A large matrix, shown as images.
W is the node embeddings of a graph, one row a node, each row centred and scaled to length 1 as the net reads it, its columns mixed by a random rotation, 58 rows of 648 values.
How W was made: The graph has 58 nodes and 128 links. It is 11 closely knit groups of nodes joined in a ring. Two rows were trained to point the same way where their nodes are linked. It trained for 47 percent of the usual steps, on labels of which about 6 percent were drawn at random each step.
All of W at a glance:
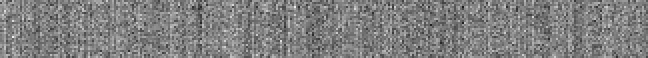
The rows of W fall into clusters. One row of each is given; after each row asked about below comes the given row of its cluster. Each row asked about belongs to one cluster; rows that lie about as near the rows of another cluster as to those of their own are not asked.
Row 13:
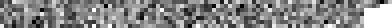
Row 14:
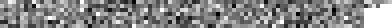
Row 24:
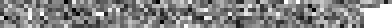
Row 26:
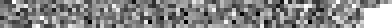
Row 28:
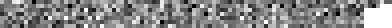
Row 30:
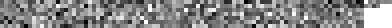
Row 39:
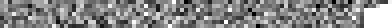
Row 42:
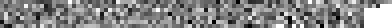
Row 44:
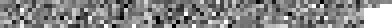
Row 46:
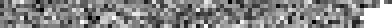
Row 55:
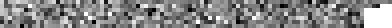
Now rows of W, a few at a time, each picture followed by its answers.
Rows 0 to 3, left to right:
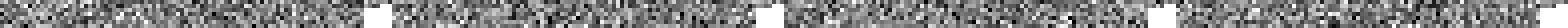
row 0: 30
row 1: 44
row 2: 42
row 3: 46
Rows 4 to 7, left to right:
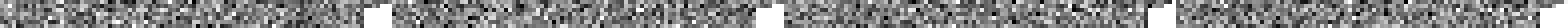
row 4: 14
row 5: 28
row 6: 39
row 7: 39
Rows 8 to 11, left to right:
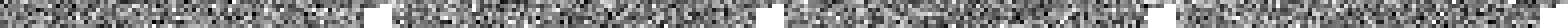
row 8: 39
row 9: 14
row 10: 46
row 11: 14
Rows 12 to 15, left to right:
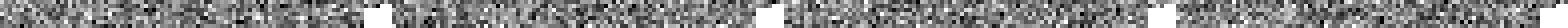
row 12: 55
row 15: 44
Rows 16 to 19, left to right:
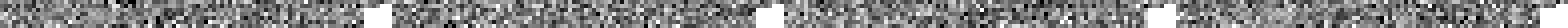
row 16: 44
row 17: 28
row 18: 46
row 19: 44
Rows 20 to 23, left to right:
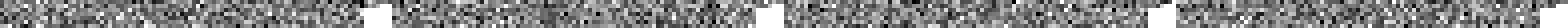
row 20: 30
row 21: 26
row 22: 39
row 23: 44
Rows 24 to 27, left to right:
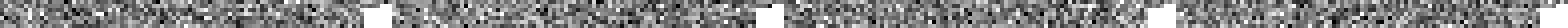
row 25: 55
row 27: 44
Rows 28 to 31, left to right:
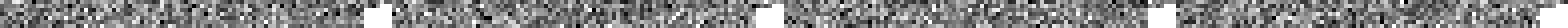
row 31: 46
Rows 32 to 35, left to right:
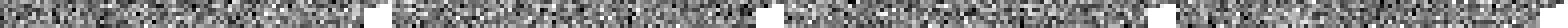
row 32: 39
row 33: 28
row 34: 24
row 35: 13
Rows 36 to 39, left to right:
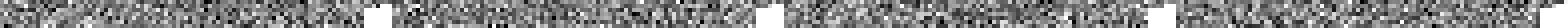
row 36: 42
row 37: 26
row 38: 46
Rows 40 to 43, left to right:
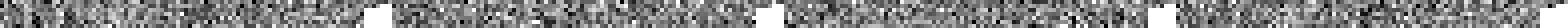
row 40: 13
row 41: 46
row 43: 13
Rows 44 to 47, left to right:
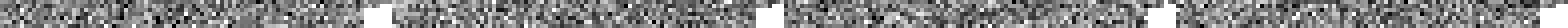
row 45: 14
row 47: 30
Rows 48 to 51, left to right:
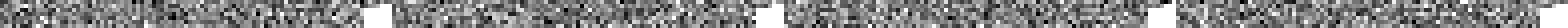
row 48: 26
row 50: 13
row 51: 24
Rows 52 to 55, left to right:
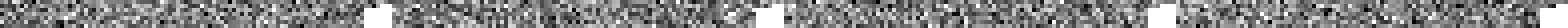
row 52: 28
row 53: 26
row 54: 24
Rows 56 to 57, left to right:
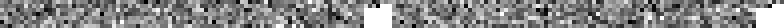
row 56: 42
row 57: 55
